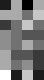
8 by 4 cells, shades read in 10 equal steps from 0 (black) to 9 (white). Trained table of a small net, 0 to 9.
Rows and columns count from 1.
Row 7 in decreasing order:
6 5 4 2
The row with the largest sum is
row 2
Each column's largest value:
9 6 7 7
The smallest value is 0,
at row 1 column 3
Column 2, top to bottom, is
6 6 4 4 4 3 4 1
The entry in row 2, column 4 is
7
